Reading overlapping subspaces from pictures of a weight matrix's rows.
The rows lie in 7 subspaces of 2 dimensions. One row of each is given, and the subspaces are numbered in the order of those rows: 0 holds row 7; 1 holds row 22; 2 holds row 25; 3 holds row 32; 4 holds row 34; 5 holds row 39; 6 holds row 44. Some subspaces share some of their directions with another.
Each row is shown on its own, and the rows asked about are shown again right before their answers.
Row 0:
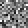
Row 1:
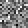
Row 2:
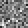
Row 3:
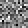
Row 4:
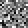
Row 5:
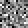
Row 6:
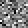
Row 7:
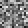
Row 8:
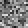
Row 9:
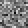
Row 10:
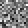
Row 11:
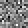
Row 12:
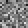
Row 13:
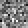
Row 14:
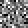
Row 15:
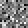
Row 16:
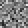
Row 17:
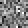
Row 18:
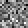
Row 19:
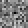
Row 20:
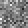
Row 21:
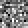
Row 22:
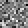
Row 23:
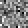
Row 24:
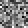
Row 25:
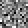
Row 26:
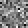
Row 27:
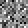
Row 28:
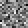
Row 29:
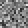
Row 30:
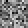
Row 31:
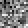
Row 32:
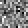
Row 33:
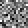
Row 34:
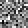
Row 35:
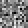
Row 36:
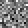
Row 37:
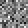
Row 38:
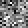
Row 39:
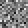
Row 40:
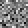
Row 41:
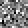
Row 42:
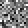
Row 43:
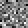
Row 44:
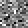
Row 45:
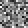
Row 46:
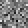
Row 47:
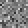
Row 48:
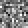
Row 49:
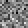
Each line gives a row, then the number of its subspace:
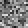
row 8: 5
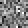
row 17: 3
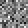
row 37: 5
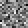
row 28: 6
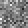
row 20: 6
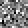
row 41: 3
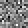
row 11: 4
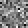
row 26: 3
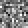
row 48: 0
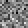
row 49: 2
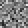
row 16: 1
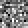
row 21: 0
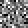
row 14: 1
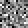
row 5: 1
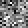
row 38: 6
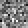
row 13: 0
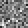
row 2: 1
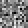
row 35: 2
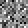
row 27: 5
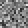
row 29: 1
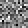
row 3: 4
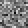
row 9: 5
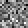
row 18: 2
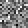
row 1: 4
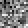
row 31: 5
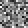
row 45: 0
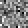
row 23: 3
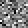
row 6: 6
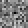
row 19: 2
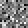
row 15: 5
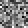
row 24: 0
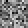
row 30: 2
